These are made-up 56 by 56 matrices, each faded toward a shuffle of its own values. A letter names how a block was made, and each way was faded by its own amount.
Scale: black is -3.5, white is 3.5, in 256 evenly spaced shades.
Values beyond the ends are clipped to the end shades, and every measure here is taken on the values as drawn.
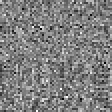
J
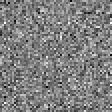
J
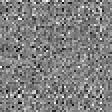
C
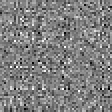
C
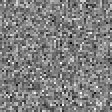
J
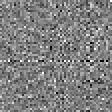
C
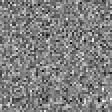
J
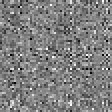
C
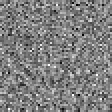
J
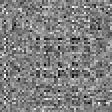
C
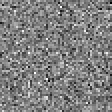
J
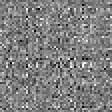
C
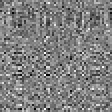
C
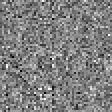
J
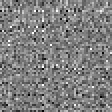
C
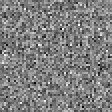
J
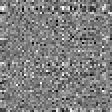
C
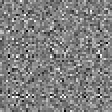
C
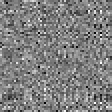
C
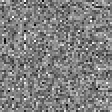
J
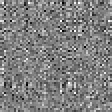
C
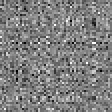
C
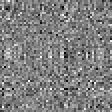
C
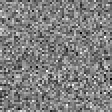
J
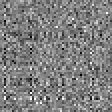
C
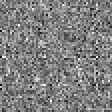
J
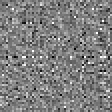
C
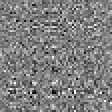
C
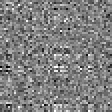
C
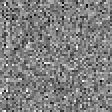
J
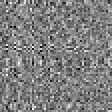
C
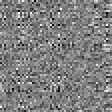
C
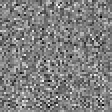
J
